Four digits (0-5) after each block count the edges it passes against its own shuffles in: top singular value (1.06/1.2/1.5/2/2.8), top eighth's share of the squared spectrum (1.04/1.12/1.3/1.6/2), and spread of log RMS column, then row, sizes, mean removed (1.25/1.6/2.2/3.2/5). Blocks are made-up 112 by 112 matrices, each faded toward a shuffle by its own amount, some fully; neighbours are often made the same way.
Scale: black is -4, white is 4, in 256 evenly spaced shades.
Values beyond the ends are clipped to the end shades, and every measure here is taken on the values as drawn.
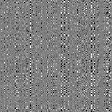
5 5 4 2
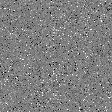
2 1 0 0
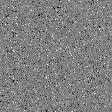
2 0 0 0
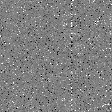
3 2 1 0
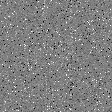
1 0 0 0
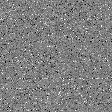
1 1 0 2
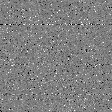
3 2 0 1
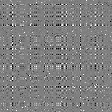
5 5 3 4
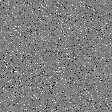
2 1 0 0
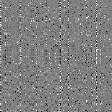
5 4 3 2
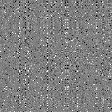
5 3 3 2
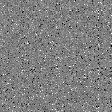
3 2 1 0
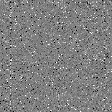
4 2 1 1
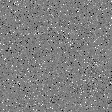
0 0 0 0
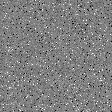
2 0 0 0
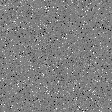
0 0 0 0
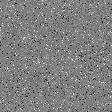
0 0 0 0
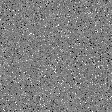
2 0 0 0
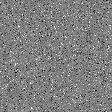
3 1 0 0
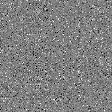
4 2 2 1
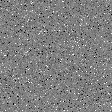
0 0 0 0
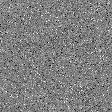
2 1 0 0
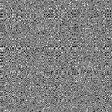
5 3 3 3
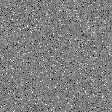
3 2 0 0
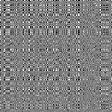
5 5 4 4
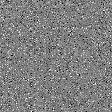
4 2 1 0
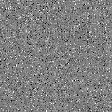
4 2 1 1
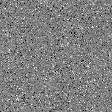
3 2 1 1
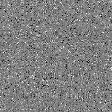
4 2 1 1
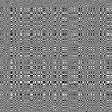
5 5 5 5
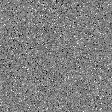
2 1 0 0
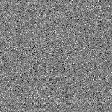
3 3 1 1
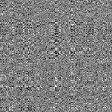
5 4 3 3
